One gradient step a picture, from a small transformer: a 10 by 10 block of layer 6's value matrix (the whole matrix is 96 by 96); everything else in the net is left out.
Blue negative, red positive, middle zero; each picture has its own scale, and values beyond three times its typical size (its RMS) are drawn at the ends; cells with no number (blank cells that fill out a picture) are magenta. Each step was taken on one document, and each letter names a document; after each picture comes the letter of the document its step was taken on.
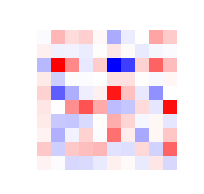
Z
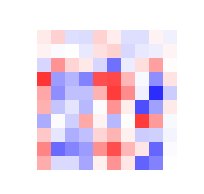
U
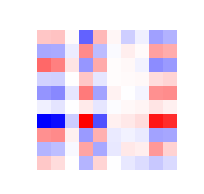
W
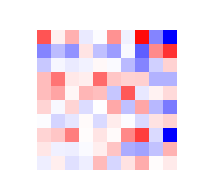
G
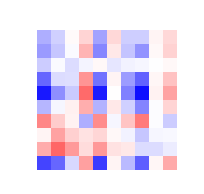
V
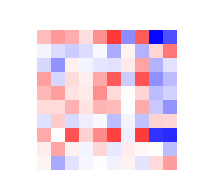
G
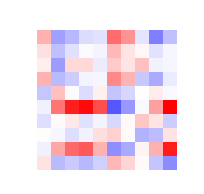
Z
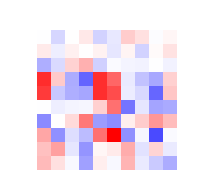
U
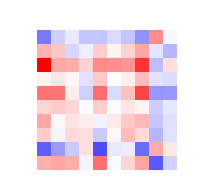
V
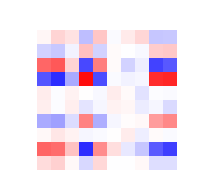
W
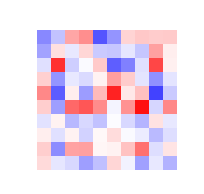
U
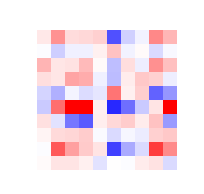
Z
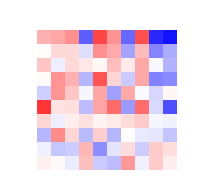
G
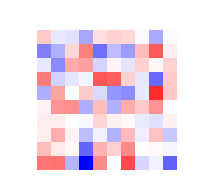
U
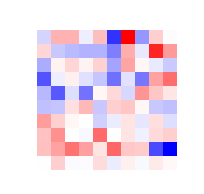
G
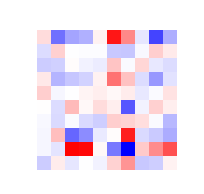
Z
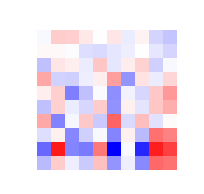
G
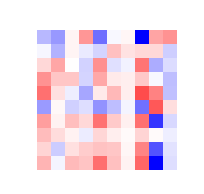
V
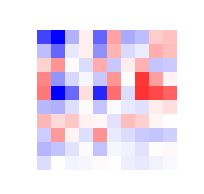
V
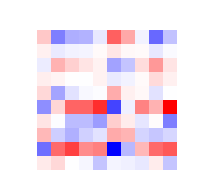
Z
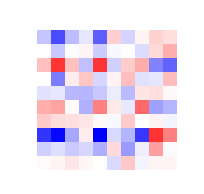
V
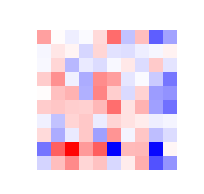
G
